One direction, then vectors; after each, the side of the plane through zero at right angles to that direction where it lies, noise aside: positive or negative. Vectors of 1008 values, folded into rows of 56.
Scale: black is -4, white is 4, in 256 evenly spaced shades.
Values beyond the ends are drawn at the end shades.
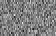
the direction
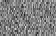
positive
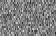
negative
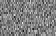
positive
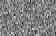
negative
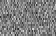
negative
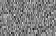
positive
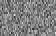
positive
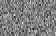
positive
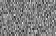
positive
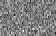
negative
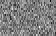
negative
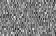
negative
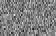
positive
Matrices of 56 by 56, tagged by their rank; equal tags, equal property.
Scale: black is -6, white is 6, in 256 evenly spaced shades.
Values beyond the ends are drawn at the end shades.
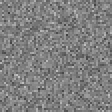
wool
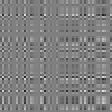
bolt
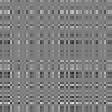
bolt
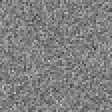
wool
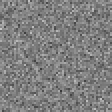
wool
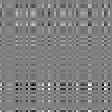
bolt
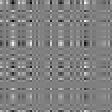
bolt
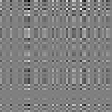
bolt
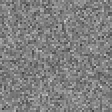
wool
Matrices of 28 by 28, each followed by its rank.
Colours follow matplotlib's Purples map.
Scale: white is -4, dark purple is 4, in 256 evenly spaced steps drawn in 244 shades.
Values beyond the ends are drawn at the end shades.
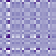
one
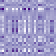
two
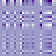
one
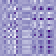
two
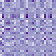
two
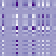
one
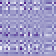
two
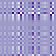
one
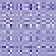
two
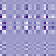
one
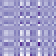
one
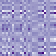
two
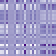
one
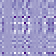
two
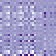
two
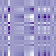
one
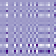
one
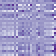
two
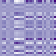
one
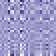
two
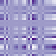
one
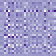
two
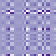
one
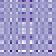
one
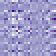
two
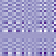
one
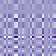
one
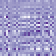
two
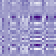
two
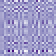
two
